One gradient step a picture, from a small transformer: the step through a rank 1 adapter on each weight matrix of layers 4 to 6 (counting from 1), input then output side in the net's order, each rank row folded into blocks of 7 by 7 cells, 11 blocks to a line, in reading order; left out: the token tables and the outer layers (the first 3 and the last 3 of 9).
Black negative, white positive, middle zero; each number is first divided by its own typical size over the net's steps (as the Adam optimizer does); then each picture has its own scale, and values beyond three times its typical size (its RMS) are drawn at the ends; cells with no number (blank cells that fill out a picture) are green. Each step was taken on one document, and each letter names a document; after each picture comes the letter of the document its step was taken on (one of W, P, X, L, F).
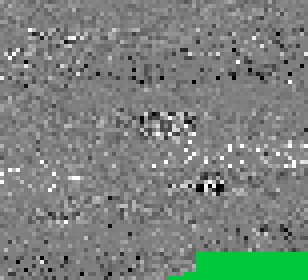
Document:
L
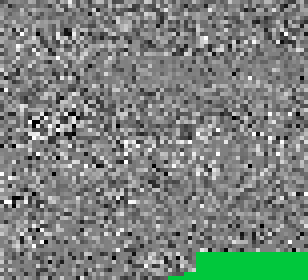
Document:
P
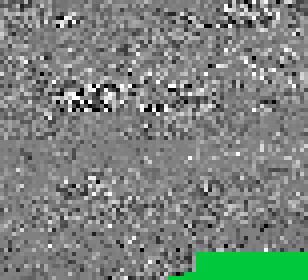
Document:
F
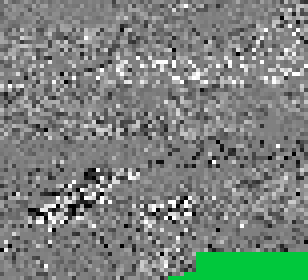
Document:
F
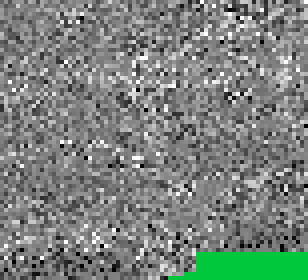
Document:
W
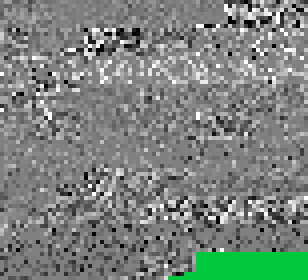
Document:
F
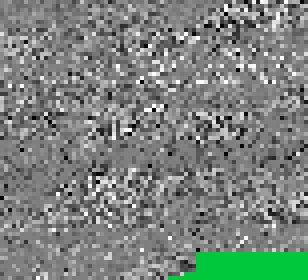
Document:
F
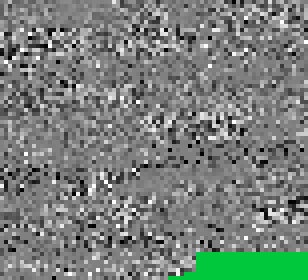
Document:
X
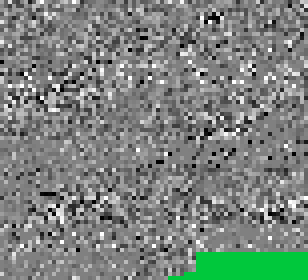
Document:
W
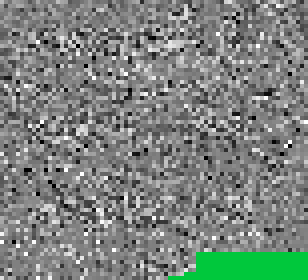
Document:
P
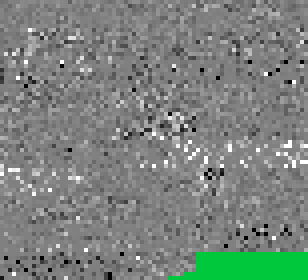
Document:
L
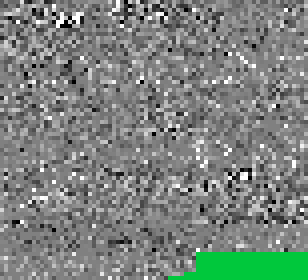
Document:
F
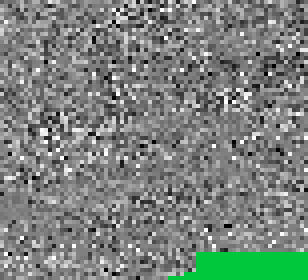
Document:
P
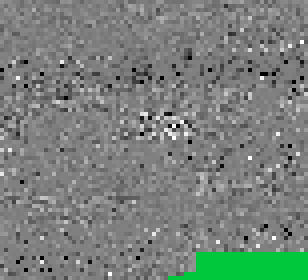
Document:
L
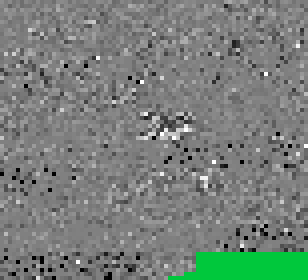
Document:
L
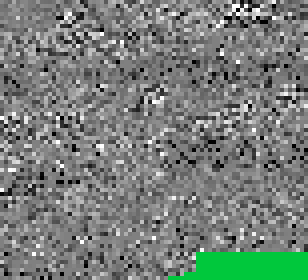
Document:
P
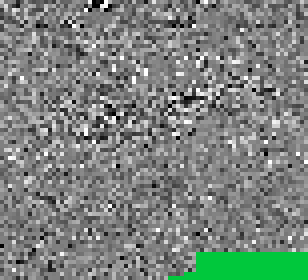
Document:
P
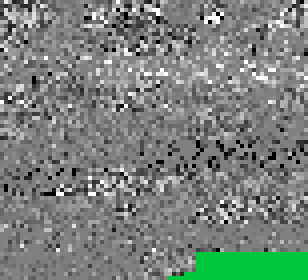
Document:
F
